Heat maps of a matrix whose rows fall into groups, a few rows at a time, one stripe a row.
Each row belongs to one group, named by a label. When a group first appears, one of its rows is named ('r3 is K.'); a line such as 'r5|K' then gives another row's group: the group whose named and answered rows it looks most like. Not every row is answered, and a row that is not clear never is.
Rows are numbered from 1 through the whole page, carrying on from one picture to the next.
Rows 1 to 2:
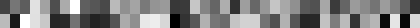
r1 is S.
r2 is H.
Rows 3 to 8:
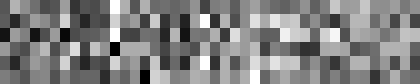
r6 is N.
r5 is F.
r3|F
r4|S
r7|S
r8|S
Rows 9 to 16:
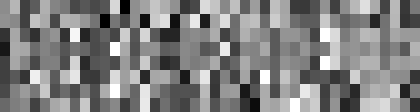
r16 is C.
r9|H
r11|F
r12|F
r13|F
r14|S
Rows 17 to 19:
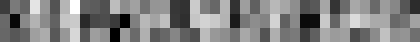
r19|N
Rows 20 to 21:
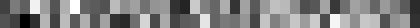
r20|S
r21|C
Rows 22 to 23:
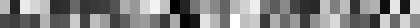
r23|N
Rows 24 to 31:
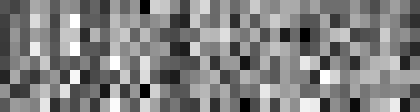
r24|S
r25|S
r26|N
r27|S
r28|C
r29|F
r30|S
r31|C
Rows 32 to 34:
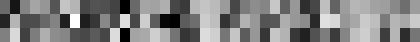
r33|F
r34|H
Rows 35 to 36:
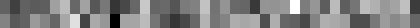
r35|C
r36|N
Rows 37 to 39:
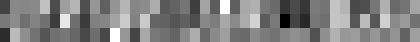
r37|N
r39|F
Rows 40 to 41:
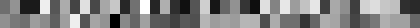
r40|C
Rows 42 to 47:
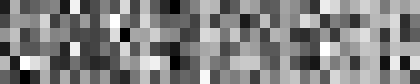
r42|F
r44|H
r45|F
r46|H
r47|C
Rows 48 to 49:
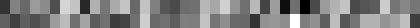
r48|N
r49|C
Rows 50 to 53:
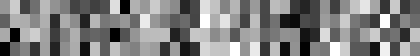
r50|H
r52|H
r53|N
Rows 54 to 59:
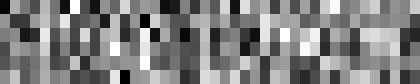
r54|F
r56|C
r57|C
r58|N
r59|H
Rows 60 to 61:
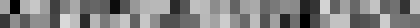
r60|H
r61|N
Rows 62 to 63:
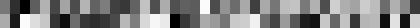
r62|C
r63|H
